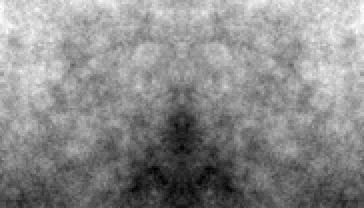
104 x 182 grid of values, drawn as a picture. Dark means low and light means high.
It is mirror symmetric from left to right. No row or column stands out. Values rise toward the top. No regular stripes run through it. The bottom middle is the ninth with the lowest average.
